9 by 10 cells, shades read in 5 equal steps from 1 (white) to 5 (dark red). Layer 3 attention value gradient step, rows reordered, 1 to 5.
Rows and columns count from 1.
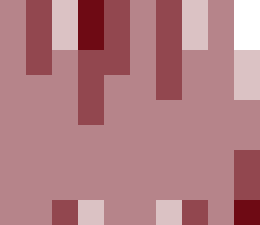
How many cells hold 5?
3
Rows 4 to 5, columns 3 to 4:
3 4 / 3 4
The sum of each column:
27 30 26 33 30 27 30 26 27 25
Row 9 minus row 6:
0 0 1 -1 0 0 -1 1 0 2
